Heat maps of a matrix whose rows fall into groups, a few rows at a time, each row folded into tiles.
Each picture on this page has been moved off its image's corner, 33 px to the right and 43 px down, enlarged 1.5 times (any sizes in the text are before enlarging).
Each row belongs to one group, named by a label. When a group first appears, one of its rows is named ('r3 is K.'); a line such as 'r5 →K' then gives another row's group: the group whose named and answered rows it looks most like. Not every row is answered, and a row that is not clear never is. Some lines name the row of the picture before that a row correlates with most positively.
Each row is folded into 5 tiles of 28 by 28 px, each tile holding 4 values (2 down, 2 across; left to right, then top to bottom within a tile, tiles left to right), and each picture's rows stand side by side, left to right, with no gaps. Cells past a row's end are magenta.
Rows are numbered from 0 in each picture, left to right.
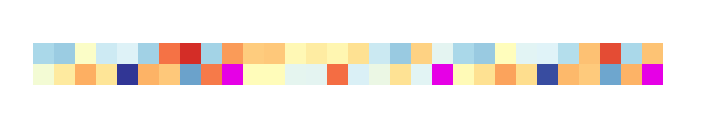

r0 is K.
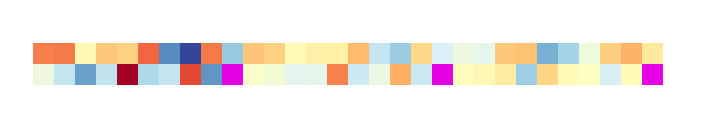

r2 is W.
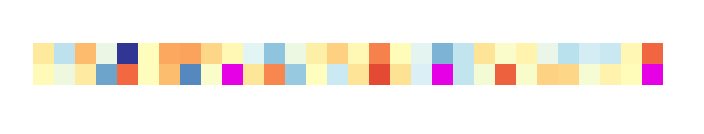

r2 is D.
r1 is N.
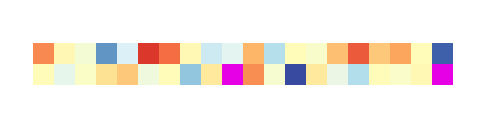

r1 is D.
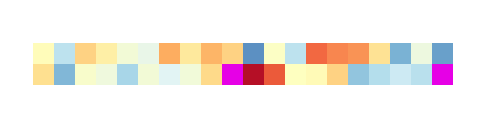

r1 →N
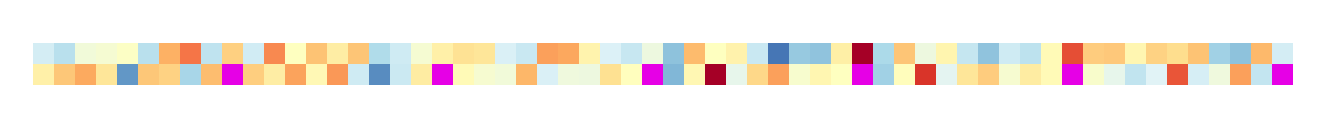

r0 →K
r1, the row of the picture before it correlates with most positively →1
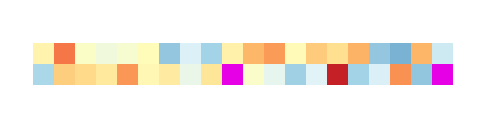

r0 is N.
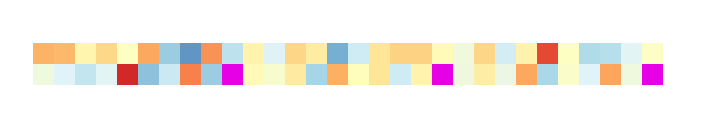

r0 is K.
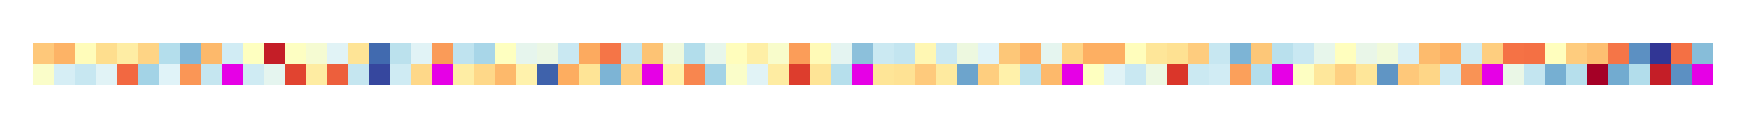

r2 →K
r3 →N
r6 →K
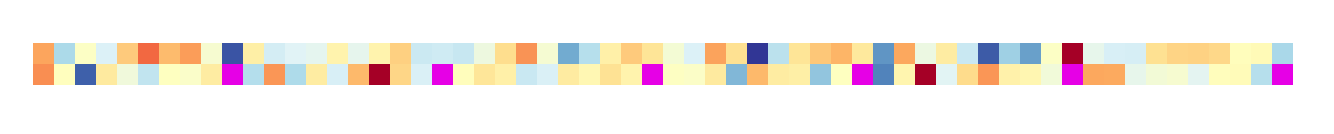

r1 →N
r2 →W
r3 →W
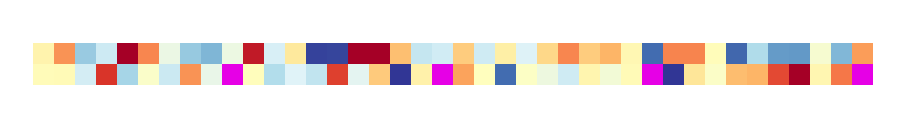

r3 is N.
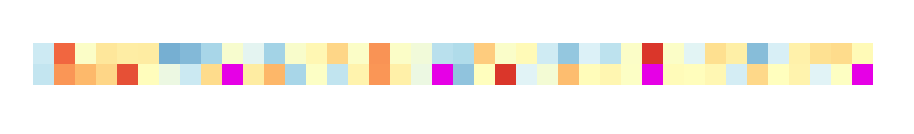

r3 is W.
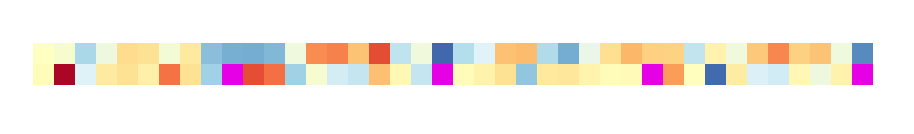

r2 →W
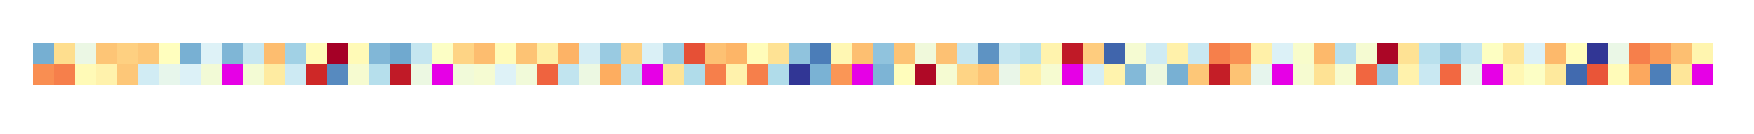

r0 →N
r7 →W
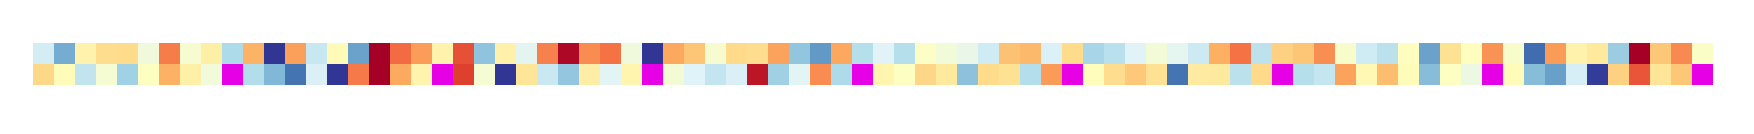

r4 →K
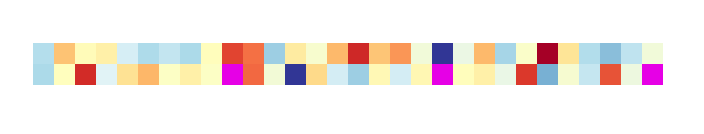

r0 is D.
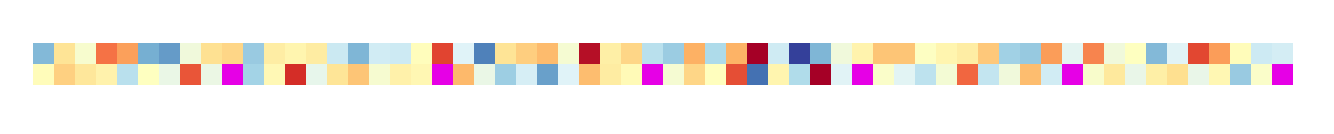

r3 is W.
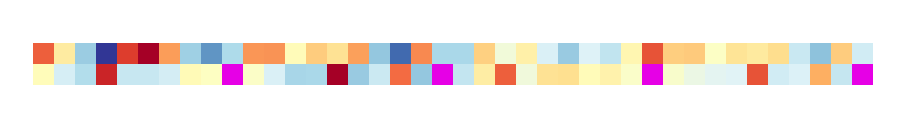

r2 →D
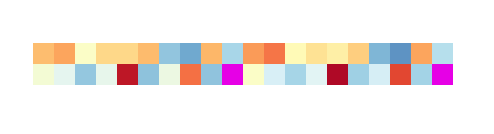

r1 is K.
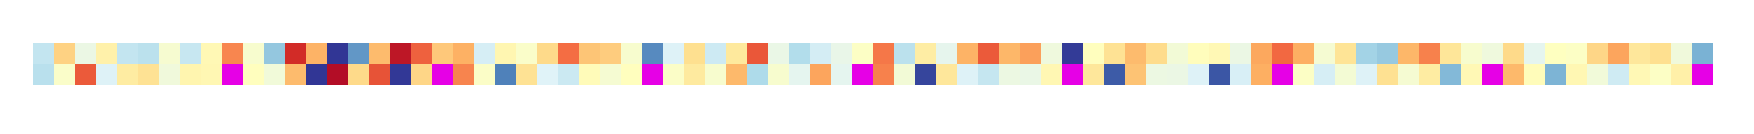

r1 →W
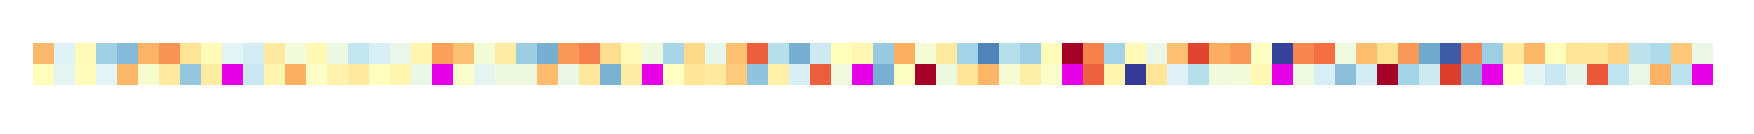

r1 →D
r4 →D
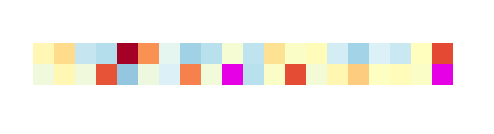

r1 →D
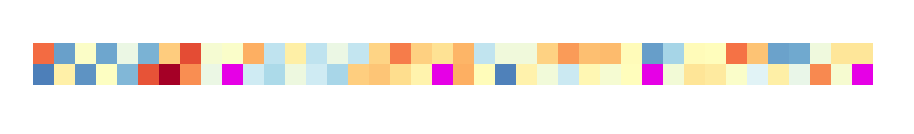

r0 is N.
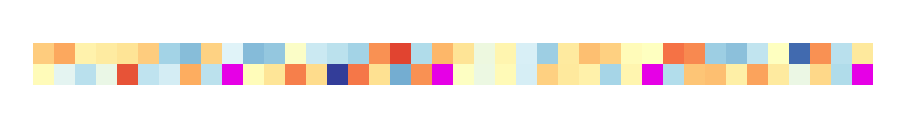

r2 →W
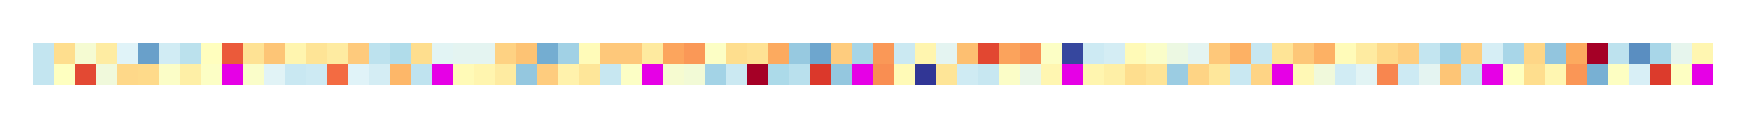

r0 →D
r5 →K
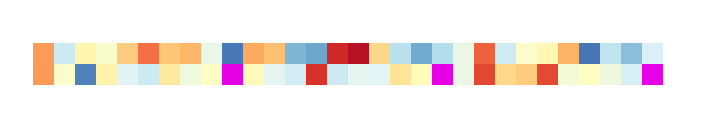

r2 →N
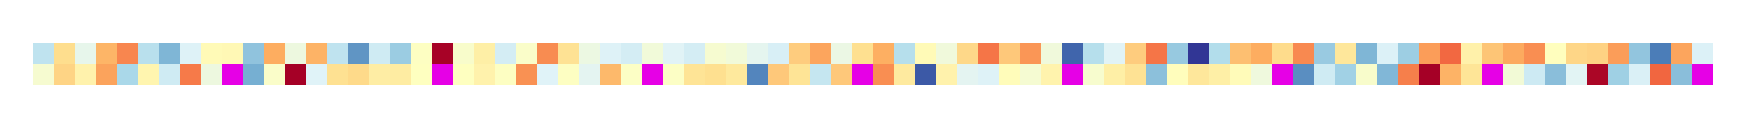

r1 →D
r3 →K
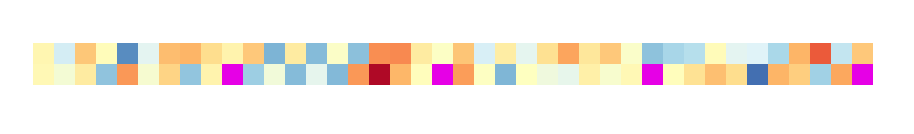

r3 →K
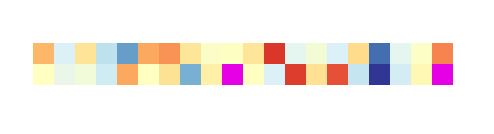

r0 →W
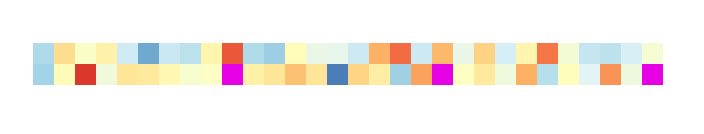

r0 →D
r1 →K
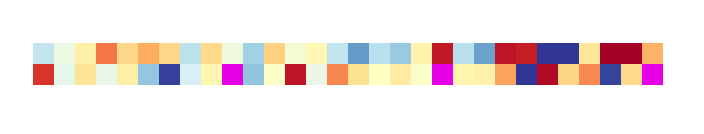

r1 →D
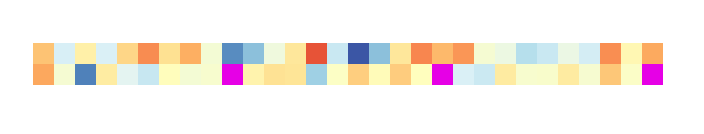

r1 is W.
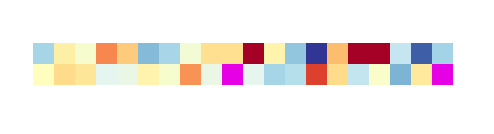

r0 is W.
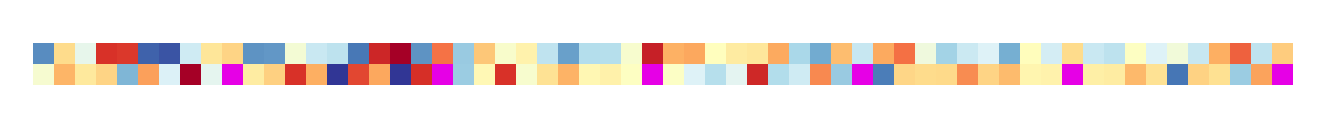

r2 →D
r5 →K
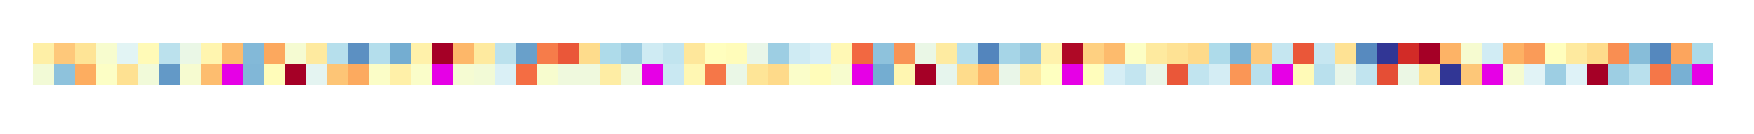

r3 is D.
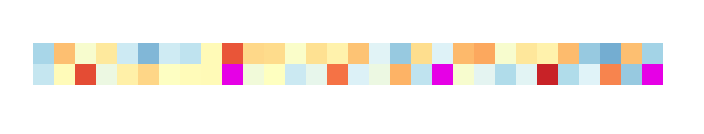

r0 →D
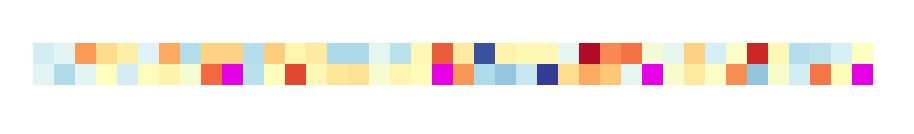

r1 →D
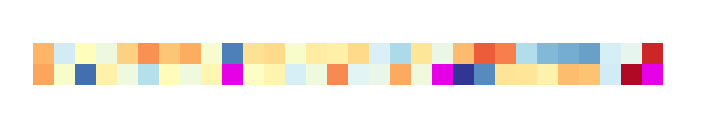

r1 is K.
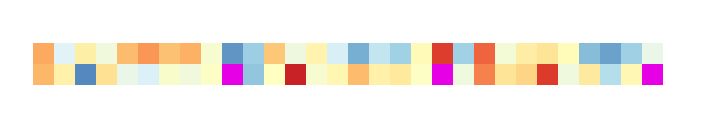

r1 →D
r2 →N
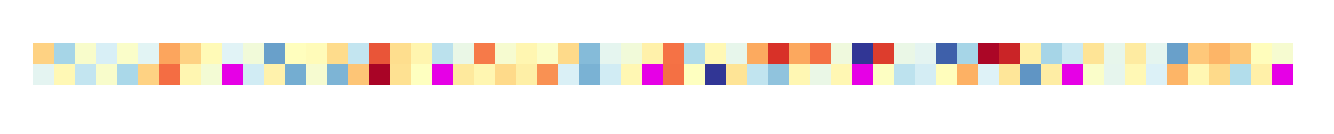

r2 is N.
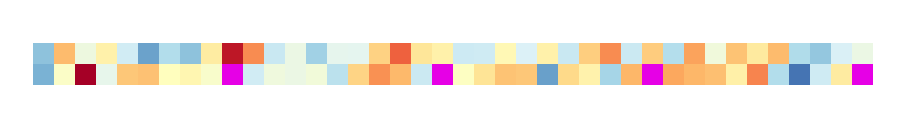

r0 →D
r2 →K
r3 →N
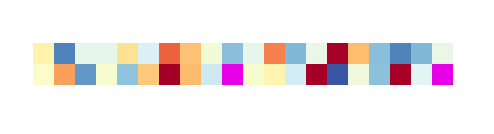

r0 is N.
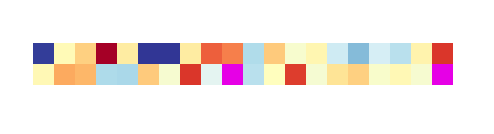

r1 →D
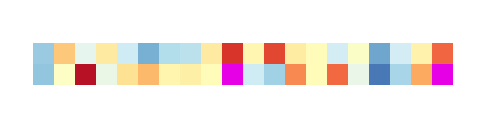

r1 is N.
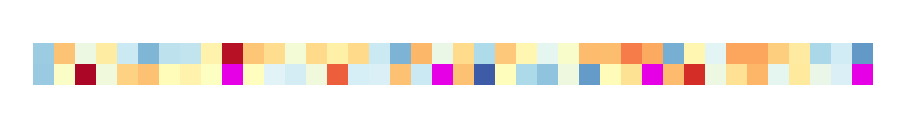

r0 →D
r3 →N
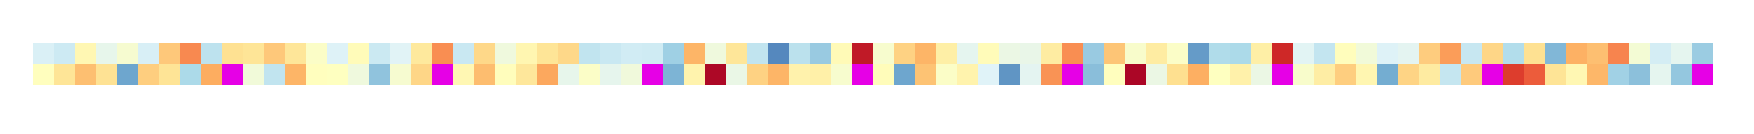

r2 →N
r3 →D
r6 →K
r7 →N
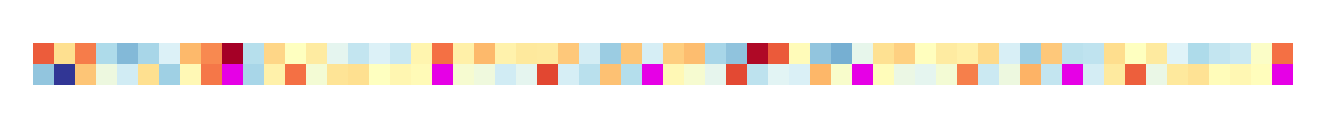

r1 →D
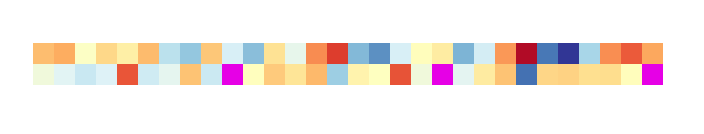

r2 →W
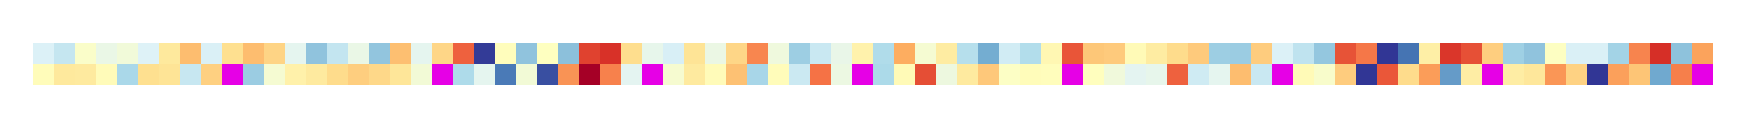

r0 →K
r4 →D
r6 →W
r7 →K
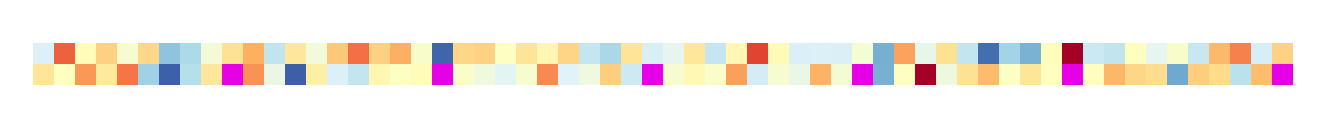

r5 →K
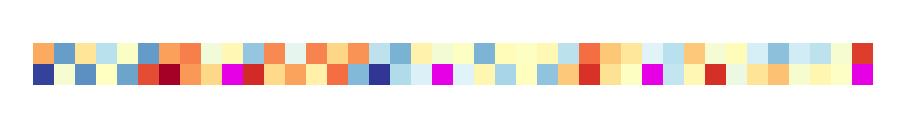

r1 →N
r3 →D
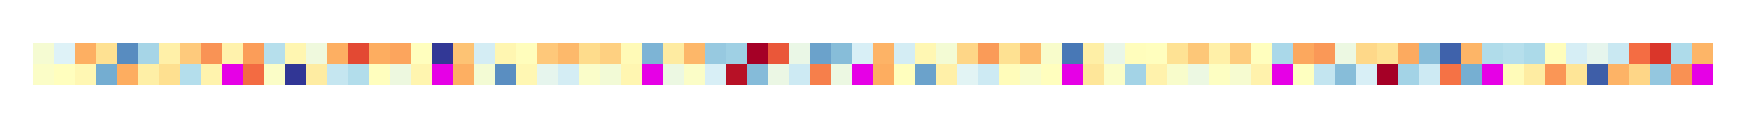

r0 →W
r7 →K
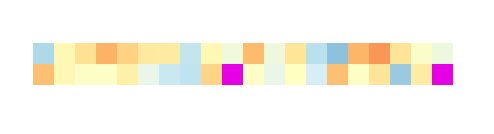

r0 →N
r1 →W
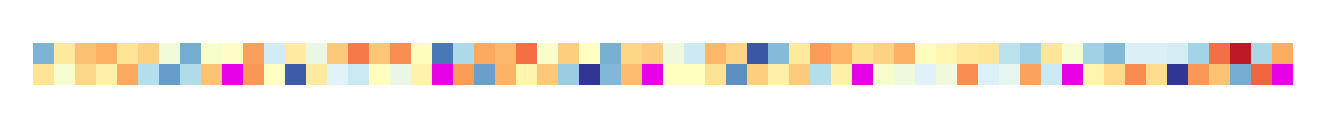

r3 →W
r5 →K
